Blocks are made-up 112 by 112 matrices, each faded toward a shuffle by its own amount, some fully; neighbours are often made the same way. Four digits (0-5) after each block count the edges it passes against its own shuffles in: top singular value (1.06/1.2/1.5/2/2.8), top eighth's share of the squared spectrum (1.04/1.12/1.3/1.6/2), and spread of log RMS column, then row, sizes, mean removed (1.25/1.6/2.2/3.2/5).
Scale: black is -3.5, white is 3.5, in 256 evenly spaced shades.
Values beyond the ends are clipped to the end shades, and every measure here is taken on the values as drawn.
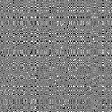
5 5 4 4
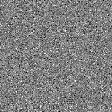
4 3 1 1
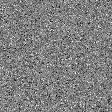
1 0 0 0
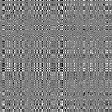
5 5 4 4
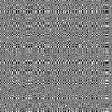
5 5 4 4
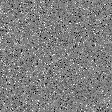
1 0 0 0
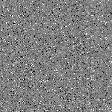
3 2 0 1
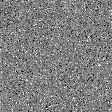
0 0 0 0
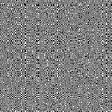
5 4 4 3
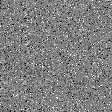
3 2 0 0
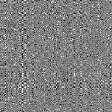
5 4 3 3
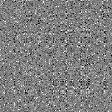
4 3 2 1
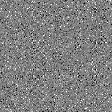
4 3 1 1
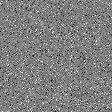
2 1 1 0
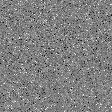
0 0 0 0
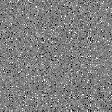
4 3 2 1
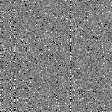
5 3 2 1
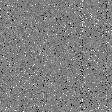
2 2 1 0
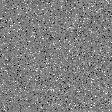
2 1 1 0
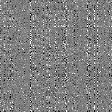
4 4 4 2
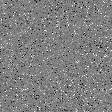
0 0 0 0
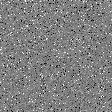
1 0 0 0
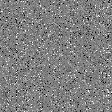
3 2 2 0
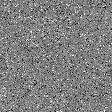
2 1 0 0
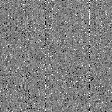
4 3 2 1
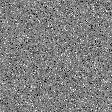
0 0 0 0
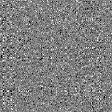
4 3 3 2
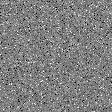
0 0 0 0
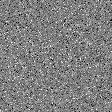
0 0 0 0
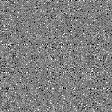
4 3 2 2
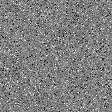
3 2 0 0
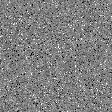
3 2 0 0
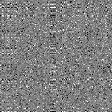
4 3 2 2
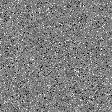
1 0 0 0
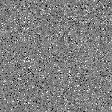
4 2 1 1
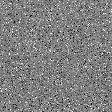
3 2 0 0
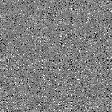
4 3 2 2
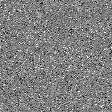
3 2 0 0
